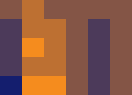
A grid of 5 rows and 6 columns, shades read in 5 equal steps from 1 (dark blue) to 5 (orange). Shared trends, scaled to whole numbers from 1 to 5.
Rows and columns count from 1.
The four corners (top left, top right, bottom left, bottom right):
3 3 1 3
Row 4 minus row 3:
0 -1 0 0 0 0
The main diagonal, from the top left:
3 4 4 3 2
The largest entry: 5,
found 3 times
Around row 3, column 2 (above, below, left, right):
4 4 2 4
